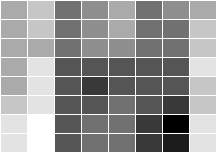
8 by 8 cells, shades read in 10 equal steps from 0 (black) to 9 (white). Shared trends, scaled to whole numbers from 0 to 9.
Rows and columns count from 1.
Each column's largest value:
8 9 4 5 6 4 5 8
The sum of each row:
43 43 41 37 35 37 38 39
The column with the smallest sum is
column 7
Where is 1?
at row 8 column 7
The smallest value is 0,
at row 7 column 7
